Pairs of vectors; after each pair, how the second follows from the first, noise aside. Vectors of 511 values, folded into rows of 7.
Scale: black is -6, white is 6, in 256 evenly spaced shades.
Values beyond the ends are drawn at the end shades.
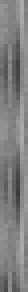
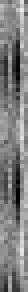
scaled up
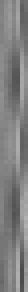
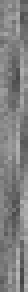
copied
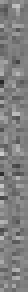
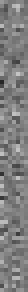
copied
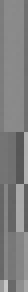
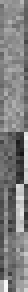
scaled up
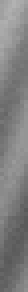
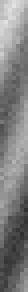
scaled up
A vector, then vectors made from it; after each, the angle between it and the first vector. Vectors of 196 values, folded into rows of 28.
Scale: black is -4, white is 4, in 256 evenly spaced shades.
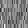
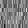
nearly opposite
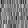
partly aligned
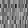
partly opposed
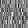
partly opposed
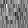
orthogonal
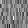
orthogonal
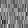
partly opposed
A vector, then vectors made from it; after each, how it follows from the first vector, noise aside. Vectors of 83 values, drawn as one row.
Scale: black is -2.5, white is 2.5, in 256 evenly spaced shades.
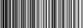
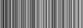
shrunk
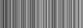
shrunk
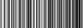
reversed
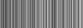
shrunk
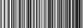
reversed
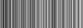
shrunk
